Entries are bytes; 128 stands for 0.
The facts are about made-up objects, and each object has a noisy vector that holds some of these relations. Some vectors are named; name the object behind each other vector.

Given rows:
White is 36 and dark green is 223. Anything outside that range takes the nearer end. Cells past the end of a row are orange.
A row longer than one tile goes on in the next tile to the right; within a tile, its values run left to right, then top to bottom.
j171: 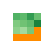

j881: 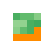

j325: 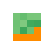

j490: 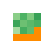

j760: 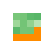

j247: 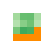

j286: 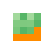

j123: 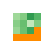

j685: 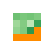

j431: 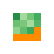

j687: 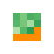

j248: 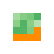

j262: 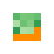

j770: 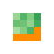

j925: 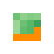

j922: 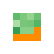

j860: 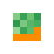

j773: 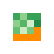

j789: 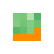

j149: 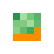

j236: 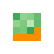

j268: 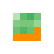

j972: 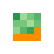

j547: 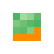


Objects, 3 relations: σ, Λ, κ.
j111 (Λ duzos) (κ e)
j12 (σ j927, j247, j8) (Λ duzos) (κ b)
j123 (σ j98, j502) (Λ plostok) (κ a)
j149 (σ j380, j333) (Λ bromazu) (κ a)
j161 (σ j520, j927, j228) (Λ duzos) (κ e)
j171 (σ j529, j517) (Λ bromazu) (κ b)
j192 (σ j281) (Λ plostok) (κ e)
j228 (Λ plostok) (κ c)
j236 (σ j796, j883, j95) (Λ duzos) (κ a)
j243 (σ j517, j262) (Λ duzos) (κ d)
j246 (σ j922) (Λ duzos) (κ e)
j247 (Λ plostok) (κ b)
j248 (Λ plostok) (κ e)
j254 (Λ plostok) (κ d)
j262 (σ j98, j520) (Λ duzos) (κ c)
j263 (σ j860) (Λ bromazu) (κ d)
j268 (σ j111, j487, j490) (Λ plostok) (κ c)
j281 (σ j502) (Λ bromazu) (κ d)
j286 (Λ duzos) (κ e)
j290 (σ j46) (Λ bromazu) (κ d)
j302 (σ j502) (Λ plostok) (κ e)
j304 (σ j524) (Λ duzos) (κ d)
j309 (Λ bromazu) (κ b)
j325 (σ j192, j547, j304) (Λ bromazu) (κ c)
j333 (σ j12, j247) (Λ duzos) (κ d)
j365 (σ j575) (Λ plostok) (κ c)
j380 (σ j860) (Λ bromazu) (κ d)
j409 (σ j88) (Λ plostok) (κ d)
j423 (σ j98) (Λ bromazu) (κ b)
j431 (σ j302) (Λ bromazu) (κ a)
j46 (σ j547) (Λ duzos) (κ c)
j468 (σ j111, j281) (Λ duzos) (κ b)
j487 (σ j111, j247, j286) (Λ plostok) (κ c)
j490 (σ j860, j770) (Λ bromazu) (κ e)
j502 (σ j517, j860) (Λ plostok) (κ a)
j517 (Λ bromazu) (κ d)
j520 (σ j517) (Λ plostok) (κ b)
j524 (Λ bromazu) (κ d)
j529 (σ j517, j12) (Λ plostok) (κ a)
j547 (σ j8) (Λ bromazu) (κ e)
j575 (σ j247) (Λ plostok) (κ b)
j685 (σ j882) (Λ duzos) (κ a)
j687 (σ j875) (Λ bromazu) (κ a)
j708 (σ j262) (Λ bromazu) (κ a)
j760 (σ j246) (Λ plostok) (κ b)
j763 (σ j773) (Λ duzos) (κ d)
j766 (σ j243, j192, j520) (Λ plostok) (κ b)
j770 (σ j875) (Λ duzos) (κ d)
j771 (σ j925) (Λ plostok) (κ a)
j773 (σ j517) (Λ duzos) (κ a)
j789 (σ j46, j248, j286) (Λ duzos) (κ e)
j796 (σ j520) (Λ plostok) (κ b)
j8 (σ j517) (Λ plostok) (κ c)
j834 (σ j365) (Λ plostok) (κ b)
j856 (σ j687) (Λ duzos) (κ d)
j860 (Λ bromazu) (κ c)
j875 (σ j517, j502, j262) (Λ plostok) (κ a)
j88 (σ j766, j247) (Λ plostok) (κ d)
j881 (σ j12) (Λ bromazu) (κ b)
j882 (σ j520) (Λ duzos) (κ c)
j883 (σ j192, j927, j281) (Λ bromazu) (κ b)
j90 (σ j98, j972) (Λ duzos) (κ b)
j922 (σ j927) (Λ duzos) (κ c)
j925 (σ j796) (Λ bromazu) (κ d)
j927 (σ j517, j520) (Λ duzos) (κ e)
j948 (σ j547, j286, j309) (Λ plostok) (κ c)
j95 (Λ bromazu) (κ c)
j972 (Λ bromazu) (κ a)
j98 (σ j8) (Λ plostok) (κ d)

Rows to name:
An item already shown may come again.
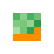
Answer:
j708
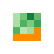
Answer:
j8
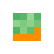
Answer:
j90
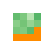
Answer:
j304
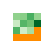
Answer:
j927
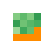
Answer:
j490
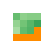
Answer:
j925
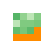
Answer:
j333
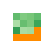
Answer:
j262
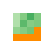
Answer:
j98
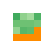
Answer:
j524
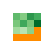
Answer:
j517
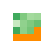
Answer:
j12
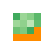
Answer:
j236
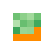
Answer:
j161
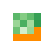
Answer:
j243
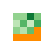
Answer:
j529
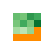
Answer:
j517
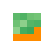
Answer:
j309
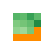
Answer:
j171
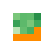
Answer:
j281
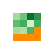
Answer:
j875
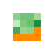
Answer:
j882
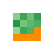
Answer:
j860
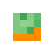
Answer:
j468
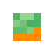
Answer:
j547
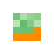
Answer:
j88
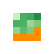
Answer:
j302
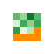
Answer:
j520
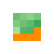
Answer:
j290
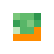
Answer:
j281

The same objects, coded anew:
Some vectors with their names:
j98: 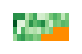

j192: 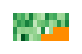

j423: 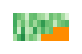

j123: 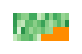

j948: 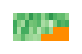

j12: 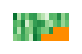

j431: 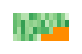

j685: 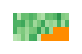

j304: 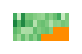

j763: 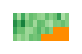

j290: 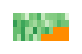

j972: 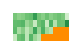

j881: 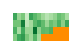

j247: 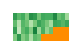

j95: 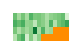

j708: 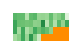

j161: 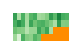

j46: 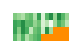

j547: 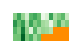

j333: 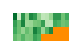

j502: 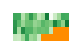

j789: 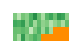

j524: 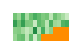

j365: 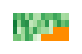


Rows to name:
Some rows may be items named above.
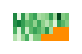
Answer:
j922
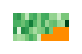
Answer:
j875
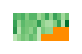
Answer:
j771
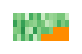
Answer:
j290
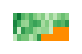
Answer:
j8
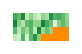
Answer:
j262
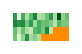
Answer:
j246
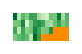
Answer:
j12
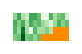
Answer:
j547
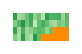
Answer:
j468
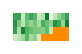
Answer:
j502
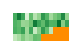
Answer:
j520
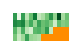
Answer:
j246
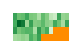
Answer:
j773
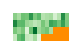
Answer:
j860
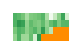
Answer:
j517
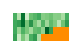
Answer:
j770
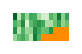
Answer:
j12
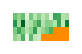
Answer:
j925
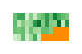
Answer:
j796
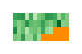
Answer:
j766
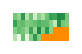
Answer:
j882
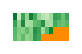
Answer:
j333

